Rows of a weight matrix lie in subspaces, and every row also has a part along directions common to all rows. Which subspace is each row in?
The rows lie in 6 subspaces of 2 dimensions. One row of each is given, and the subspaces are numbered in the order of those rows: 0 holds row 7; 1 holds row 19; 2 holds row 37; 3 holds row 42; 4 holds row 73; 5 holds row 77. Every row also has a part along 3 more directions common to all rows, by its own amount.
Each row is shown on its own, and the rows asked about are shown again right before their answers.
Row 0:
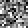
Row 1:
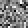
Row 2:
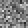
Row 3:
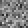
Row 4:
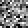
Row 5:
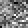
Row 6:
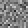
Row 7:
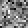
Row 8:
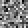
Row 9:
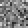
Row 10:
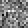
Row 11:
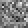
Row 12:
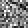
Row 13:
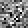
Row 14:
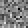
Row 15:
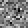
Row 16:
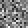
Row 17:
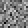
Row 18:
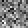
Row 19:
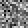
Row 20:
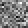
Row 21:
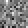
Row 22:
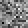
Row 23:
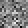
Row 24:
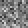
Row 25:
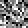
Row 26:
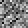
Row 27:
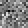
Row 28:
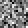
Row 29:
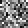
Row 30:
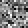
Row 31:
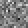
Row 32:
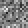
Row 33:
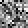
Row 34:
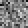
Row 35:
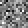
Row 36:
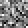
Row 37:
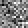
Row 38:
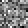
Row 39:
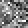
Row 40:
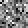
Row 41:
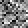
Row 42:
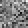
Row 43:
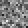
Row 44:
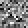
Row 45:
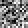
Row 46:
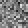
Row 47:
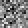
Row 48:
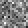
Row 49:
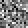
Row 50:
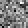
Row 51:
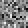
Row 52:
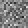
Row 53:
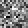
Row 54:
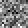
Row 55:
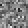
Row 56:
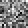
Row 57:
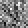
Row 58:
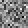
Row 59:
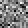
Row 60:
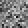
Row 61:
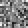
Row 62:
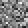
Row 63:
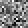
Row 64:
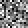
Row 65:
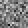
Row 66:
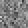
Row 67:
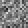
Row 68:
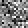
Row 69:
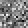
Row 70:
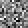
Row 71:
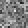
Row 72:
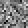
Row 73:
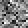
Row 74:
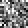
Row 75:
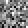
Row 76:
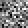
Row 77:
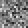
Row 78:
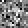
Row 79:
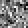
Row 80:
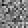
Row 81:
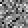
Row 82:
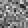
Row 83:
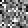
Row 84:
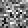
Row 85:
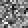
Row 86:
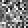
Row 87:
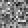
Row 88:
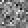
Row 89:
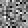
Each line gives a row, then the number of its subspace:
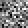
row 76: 5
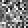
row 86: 2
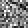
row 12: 1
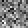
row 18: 2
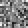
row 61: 3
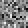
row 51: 0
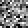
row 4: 3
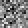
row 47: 0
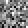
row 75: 5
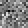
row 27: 4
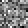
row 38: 0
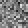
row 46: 2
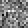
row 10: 4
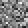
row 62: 0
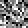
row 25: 0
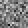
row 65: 1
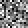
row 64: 5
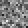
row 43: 3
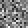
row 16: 5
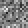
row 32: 2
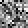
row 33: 4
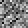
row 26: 4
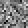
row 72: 1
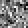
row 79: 1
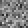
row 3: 3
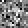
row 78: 4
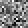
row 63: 5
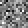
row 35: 4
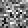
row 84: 5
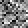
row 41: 4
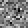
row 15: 4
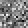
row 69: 3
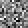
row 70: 5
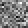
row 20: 0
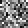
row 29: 3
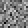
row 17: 1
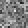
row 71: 1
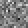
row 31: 0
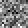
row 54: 5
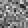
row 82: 1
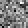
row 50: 1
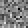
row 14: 0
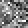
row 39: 4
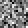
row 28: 0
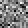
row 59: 1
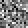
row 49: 5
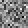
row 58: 1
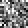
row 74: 3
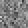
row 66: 2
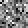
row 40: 4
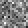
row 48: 0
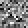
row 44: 3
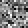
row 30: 0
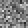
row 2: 1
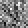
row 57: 2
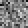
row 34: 3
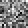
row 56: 3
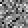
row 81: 4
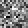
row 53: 0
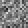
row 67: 2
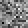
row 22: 4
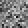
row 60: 5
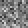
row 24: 2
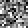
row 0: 1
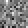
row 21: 5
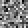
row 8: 2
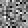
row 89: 5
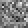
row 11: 0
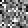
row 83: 1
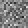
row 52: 1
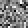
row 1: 1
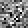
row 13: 5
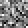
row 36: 3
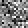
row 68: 2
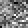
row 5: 3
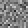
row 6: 1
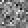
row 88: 4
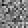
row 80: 2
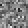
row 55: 4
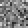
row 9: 3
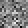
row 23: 5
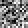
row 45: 2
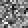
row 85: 0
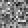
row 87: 4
